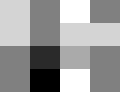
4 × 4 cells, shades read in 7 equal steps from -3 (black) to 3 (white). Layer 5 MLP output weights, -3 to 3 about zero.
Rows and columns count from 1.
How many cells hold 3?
2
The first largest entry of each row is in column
3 1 3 3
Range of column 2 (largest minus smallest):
3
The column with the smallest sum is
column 2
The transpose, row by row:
2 2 0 0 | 0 0 -2 -3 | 3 2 1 3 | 0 2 0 0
